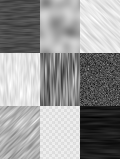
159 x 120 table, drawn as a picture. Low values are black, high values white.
It is made of 3 by 3 panels. Panel 1,1: low, streaked across, faint in contrast. Panel 1,2: high, smooth. Panel 1,3: very high, slanting down to the right, faint in contrast. Panel 2,1: very high, streaked downward, faint in contrast. Panel 2,2: middling, streaked downward, strong in contrast. Panel 2,3: low, fine-grained. Panel 3,1: high, slanting up to the right. Panel 3,2: very high, checkered, faint in contrast. Panel 3,3: very low, streaked across, faint in contrast.
